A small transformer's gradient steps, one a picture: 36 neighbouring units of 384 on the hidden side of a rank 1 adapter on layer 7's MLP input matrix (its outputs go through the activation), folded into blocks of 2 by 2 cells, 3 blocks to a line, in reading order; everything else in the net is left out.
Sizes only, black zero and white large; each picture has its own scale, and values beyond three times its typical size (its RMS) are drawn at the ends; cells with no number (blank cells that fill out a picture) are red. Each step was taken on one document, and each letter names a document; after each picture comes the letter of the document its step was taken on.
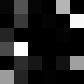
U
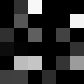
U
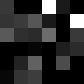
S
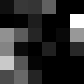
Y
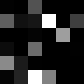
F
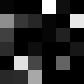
S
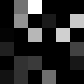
U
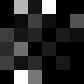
Y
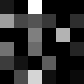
F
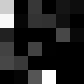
F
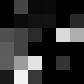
Y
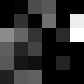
Y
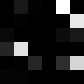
U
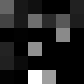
F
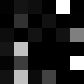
U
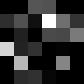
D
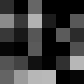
F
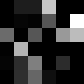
Y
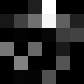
D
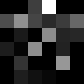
D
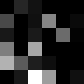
F
